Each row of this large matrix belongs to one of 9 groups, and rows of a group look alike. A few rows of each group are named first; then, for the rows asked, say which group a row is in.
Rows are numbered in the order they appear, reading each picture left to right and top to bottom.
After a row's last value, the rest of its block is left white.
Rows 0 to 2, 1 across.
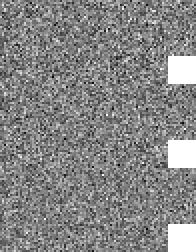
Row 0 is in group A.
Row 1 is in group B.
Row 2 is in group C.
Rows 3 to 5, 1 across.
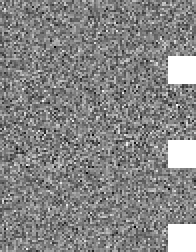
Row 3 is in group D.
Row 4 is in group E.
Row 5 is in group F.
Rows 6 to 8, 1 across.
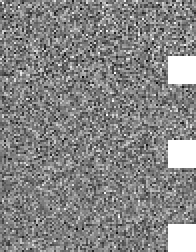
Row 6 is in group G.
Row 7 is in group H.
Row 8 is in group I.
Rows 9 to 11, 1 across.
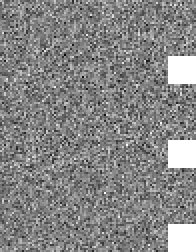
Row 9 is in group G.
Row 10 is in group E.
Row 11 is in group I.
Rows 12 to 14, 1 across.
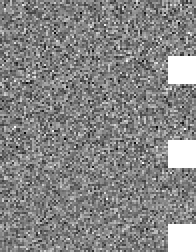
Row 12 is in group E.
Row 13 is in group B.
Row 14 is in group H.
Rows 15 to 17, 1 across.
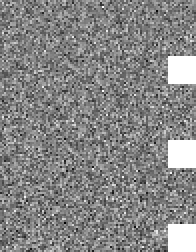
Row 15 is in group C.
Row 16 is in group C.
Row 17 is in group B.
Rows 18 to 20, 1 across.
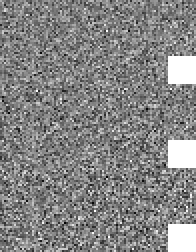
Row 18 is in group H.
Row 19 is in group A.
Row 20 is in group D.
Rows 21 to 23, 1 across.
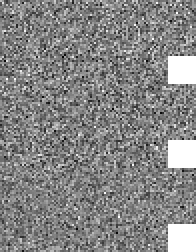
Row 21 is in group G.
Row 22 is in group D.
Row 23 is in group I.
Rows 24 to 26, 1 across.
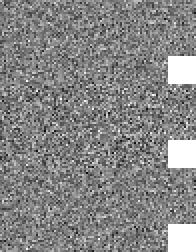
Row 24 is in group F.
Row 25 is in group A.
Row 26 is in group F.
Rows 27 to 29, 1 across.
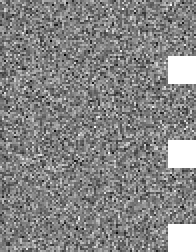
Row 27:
B
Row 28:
D
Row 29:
I
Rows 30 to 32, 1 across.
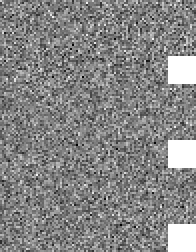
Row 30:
G
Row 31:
I
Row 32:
A
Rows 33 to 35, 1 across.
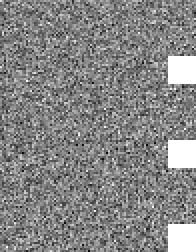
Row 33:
F
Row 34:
I
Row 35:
G
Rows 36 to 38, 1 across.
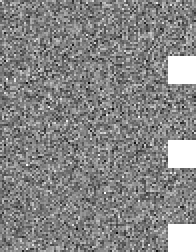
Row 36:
G
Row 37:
F
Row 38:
I
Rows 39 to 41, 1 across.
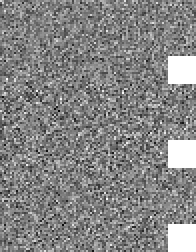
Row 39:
G
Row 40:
A
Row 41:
H
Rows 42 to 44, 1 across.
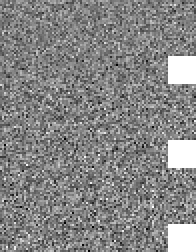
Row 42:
I
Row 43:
F
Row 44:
G
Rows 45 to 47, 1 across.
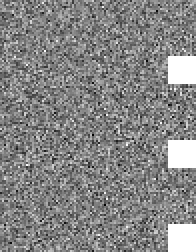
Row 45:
C
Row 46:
E
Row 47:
H
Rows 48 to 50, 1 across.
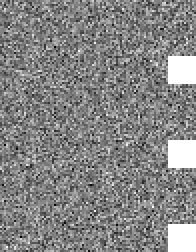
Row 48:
D
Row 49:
E
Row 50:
G
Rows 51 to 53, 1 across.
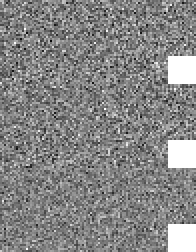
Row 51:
B
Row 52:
E
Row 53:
F
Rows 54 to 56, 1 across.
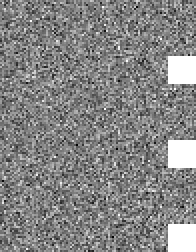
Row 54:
E
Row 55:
I
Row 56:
A
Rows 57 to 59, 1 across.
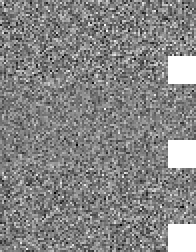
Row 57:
H
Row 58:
I
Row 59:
A
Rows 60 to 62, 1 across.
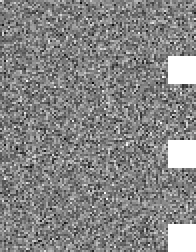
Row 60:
F
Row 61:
E
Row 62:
H
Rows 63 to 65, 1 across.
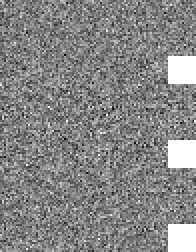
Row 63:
B
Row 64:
F
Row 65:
F
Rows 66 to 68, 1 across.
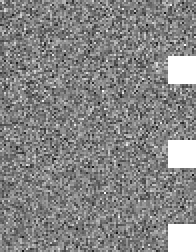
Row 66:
B
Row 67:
E
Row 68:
I
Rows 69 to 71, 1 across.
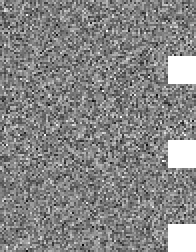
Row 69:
H
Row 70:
C
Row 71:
G
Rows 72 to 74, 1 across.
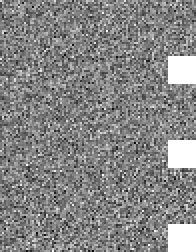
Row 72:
G
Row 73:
F
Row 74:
E
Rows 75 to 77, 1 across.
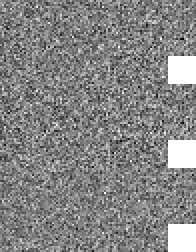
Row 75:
A
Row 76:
A
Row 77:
I
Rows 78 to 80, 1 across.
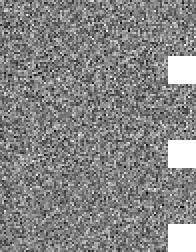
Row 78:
H
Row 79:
D
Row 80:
A
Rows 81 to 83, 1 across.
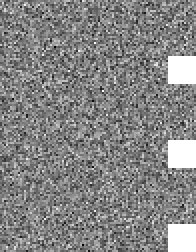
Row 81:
D
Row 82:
C
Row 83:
G
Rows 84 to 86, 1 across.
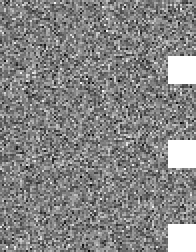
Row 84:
E
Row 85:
E
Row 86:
G
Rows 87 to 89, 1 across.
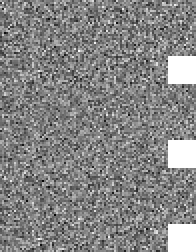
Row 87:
D
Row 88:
H
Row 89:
D
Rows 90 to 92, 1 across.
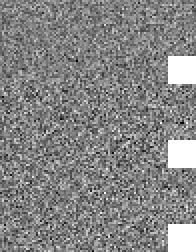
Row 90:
I
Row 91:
A
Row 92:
H
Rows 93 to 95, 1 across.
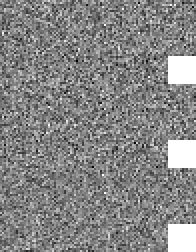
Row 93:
I
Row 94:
F
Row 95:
E
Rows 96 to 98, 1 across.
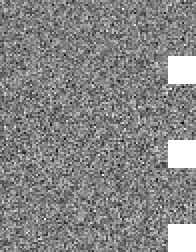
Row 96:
B
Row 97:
B
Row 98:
C
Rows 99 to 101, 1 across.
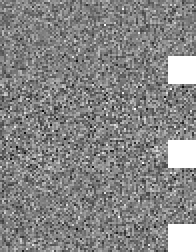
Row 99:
I
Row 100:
B
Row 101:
I
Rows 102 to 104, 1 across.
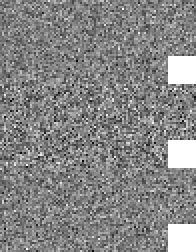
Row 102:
I
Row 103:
G
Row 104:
F
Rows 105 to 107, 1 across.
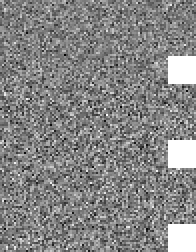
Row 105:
B
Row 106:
H
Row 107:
G
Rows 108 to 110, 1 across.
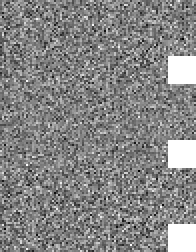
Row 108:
A
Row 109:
F
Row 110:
A
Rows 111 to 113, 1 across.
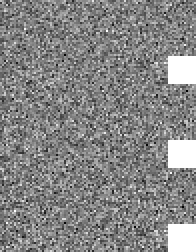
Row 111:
B
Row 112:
C
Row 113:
B
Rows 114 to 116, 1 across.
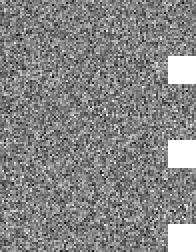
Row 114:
B
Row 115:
H
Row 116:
C
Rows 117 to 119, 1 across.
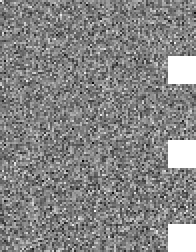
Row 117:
F
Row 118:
G
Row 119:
D
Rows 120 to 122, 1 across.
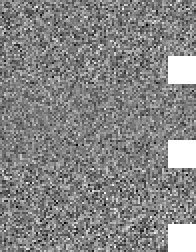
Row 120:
A
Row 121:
I
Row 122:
H
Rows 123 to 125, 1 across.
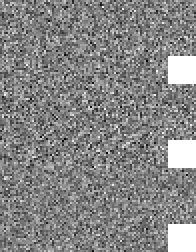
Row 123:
C
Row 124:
H
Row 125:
H
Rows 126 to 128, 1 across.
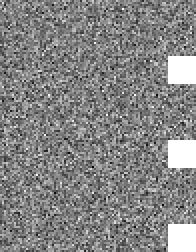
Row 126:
D
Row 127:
C
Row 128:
A
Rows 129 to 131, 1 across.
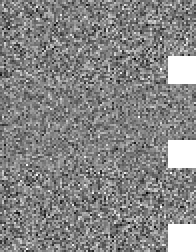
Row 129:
A
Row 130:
F
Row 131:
A
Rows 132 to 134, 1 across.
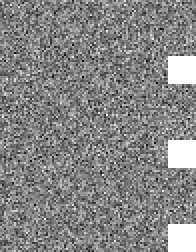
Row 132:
G
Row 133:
H
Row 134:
C
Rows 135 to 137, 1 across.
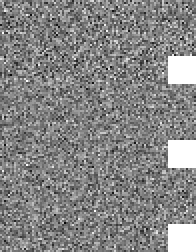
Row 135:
H
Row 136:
F
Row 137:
D
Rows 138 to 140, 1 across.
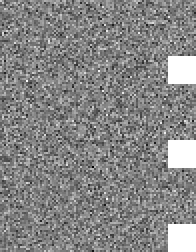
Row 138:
F
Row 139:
C
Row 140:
H
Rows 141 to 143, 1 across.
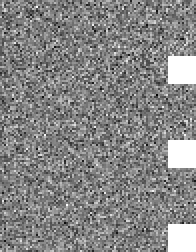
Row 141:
A
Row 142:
C
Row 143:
F
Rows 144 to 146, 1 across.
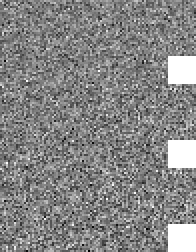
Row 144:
F
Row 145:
G
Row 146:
G
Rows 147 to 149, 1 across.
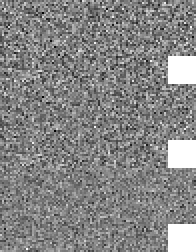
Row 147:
D
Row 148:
D
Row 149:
F
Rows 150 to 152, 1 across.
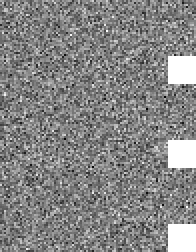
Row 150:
H
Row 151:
B
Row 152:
A
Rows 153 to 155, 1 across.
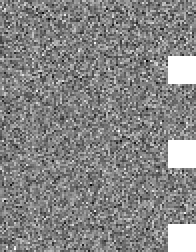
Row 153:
D
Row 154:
A
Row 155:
G
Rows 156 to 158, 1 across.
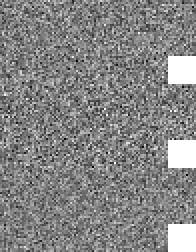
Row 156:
I
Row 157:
H
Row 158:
H
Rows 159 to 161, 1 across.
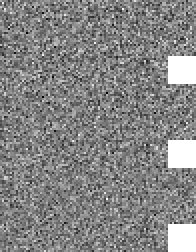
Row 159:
D
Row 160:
D
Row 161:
H
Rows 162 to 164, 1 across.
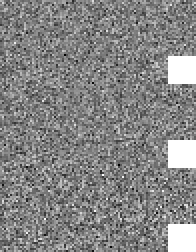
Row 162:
B
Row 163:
E
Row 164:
C
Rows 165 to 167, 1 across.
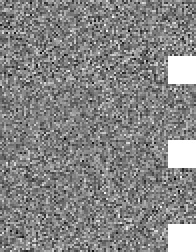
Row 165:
H
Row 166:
G
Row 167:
E
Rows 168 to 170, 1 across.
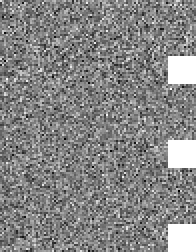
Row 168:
G
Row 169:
B
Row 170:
E
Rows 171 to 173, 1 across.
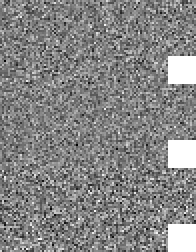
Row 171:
E
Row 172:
I
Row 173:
D
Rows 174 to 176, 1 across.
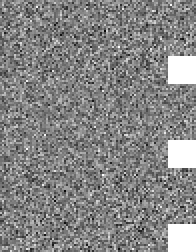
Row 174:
A
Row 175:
C
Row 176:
E
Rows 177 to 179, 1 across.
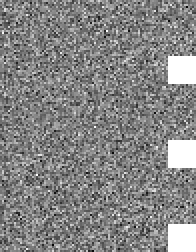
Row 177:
H
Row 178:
D
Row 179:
A
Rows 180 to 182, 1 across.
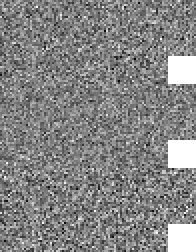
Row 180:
A
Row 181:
G
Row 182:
D
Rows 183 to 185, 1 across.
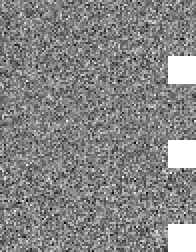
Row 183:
A
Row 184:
F
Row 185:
B
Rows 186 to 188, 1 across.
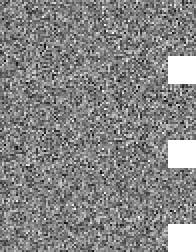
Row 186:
E
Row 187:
E
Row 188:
C
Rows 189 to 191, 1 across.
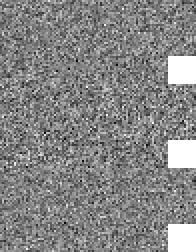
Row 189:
I
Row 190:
G
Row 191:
F
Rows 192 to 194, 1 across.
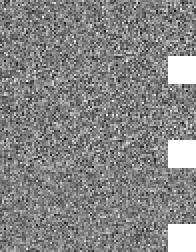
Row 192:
E
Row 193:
H
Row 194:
F
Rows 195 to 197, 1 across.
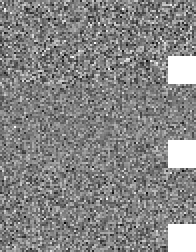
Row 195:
D
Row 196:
B
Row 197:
B
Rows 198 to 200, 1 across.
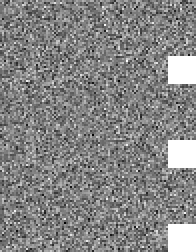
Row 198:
E
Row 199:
E
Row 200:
B
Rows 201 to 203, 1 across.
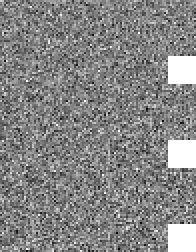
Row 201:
F
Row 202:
A
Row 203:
E
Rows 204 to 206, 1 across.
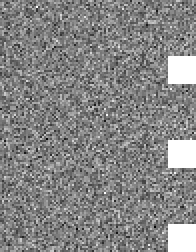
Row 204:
A
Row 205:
H
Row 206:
I
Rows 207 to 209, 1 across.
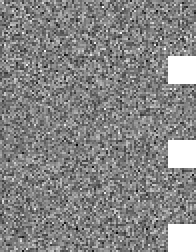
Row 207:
C
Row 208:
I
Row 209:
I
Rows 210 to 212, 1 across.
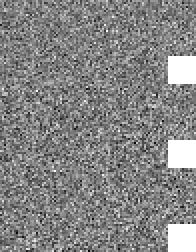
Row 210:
H
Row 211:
A
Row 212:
E
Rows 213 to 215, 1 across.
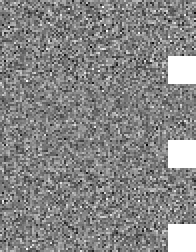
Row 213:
F
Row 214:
C
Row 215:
F
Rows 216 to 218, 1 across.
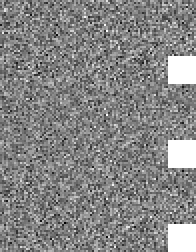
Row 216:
H
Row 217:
H
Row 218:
H
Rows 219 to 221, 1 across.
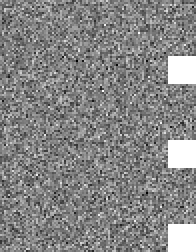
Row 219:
I
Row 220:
C
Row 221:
A
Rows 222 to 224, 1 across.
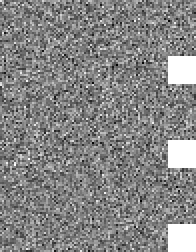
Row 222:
F
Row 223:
G
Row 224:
E
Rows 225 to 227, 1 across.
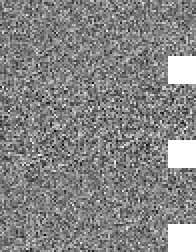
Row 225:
H
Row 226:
D
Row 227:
E
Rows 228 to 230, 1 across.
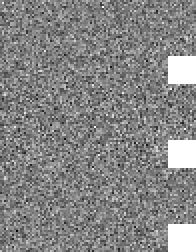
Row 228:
C
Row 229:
B
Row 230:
B
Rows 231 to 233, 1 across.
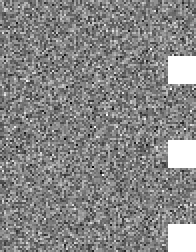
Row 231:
H
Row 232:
B
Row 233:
C
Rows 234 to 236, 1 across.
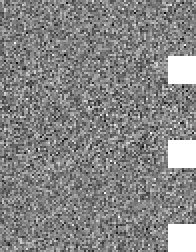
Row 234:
B
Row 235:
H
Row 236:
I
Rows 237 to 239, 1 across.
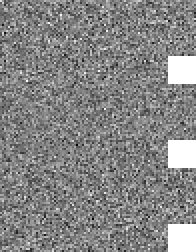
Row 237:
F
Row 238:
I
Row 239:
E
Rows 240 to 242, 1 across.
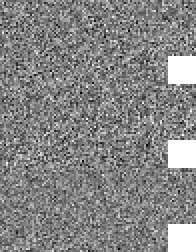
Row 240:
H
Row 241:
G
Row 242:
E
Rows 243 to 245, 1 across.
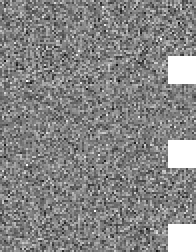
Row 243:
E
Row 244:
F
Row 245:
D
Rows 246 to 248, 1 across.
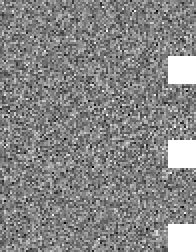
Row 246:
C
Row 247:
H
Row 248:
B
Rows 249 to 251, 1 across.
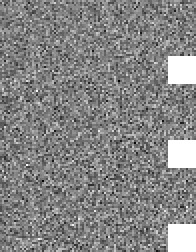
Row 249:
E
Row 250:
A
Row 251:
D
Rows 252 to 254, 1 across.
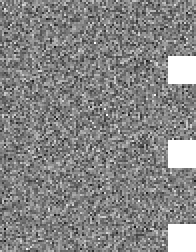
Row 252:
D
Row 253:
H
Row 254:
F
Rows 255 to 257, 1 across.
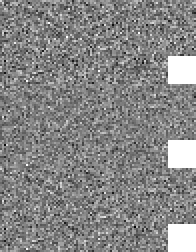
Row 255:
F
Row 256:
F
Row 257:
F
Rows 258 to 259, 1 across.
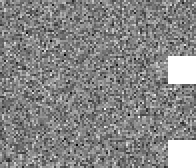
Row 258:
B
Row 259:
I
